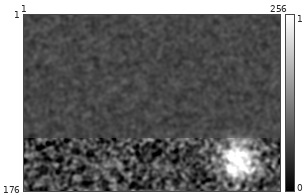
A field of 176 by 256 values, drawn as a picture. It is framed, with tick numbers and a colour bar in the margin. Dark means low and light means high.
Bumps: one, in the bottom right. Lone odd cells: none. Average level on the scale: 30%. Histogram: skewed, a long tail of high values. Ninth with the highest average: bottom right. Seam: horizontal, 70% of the way down, the top part calmer. Mirror symmetry: none.
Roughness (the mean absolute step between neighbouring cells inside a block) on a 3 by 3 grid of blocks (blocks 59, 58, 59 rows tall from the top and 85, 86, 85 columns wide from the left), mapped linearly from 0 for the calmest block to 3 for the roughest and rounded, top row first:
000 / 000 / 333
